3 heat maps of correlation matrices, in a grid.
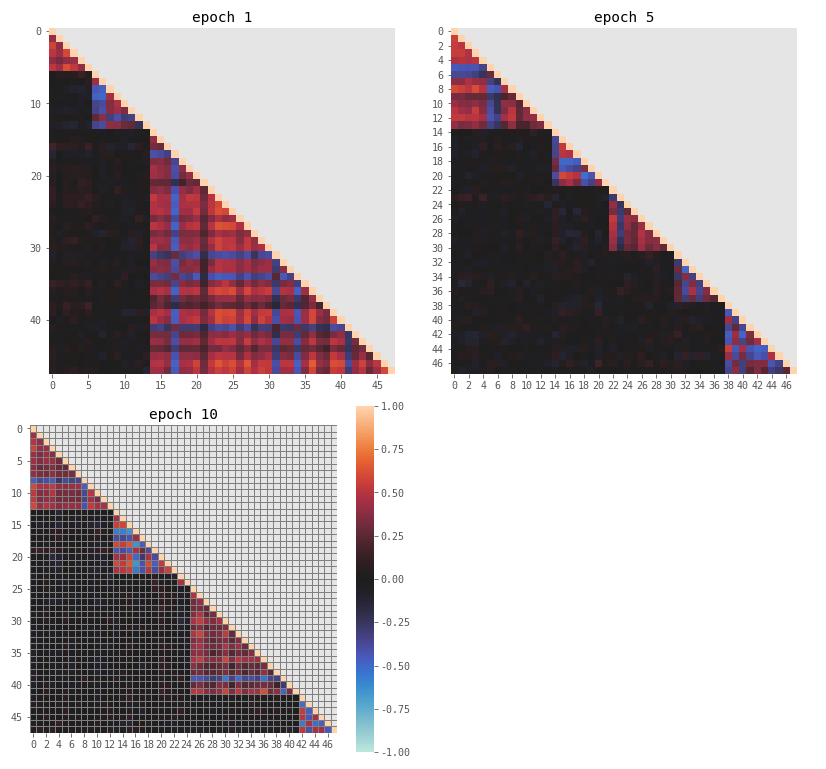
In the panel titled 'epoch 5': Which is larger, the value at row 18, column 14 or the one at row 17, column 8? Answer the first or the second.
the first
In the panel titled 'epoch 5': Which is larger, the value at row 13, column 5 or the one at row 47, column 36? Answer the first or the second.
the second
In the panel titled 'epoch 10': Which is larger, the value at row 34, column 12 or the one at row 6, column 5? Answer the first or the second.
the second
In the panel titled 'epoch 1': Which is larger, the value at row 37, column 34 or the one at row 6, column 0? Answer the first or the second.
the second
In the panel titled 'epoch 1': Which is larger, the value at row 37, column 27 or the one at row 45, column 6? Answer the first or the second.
the first
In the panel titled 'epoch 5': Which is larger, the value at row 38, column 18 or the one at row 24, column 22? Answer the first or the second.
the second
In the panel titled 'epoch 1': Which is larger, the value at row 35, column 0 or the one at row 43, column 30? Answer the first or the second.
the second
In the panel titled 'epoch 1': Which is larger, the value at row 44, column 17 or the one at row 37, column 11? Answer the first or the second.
the second
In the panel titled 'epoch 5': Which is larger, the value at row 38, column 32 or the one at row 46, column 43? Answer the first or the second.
the second
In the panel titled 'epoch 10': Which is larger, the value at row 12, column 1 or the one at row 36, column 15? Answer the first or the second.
the first
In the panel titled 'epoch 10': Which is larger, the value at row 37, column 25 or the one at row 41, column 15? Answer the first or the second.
the first
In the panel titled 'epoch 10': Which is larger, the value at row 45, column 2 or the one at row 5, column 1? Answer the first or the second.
the second
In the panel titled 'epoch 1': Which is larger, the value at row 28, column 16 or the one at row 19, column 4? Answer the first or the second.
the first
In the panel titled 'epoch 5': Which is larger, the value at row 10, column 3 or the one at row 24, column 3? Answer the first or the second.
the first
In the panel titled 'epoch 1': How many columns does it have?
48
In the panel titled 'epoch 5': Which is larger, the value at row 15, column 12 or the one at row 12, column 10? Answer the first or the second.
the second
